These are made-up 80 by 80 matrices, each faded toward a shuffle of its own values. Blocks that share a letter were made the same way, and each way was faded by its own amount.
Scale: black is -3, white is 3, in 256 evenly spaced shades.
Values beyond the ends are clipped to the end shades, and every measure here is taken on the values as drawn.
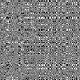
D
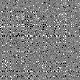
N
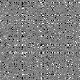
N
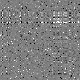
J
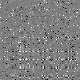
J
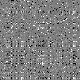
J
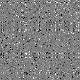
J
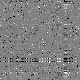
J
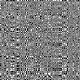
D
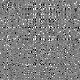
N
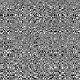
D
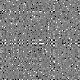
J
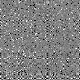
J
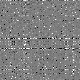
N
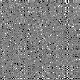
J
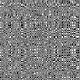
D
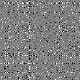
N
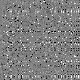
J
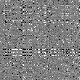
N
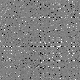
J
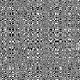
D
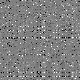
J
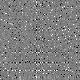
J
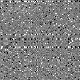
J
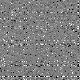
N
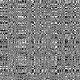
D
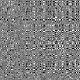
D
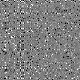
J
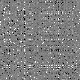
J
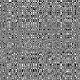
D
